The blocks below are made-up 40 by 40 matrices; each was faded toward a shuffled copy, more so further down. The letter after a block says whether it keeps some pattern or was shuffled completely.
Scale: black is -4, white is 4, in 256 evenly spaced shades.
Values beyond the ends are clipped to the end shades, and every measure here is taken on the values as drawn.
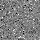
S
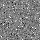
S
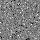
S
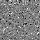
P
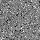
S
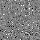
P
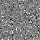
P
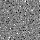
P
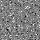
P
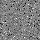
S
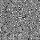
P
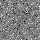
S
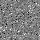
S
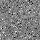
S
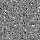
P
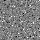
S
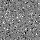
S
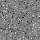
S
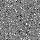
S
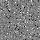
S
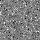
S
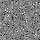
P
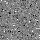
S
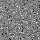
P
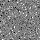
P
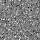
S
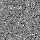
P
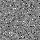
P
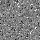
S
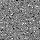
S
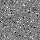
P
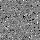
S
